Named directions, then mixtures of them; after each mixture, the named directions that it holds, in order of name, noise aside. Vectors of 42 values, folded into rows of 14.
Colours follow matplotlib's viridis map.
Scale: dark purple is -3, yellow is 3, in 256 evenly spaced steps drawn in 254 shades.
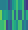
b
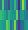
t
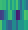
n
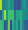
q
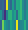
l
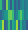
l, q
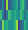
l, t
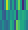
l, t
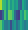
n, q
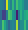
l, n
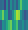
n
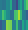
b, n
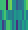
b, l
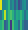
q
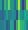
t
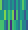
b, q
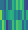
b, l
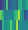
l, n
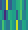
l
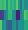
n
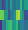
n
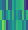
b, l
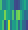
n, q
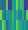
b, l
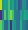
n, q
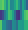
n
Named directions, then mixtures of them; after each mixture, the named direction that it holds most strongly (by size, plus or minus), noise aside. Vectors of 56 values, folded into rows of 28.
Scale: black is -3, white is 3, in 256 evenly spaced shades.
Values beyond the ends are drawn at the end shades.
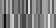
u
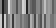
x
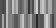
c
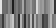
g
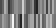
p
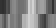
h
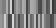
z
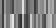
p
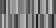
c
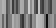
c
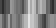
h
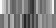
h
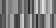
c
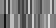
u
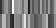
g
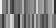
g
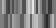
c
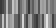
c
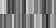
x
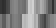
h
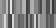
z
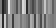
x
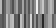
g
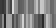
c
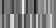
p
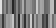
g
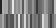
g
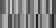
z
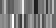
p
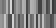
z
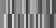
z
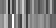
z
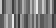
g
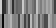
g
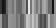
h
